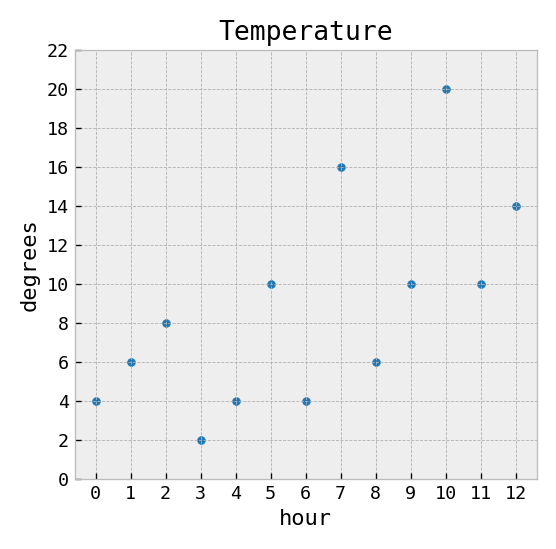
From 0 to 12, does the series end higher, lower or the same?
higher
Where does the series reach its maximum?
10
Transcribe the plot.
Title: Temperature
x-axis: hour, ticks 0 1 2 3 4 5 6 7 8 9 10 11 12
y-axis: degrees, ticks 0 2 4 6 8 10 12 14 16 18 20 22
Values:
4 6 8 2 4 10 4 16 6 10 20 10 14
